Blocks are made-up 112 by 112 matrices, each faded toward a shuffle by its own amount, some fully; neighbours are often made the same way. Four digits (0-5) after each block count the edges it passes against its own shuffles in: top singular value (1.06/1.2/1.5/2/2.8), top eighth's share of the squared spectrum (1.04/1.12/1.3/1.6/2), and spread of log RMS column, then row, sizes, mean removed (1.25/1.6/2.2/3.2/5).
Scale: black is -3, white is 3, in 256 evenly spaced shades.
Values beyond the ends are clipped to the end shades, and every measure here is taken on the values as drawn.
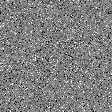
2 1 0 0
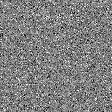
3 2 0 0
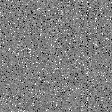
3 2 1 0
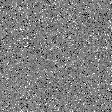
3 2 1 0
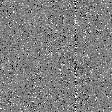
3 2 2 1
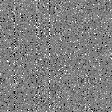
4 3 2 1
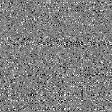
4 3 1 3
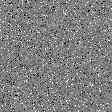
0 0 0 0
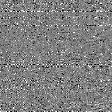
4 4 2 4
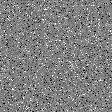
0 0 0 0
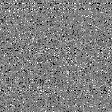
4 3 1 3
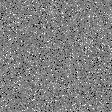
0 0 0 0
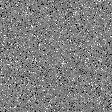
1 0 0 0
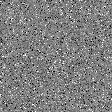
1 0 0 0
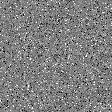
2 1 0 0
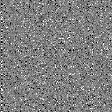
4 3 2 1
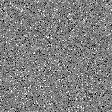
3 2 0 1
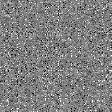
4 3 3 2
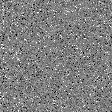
2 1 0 0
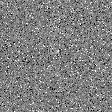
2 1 0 0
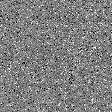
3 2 1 0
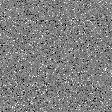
3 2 0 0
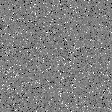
2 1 0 0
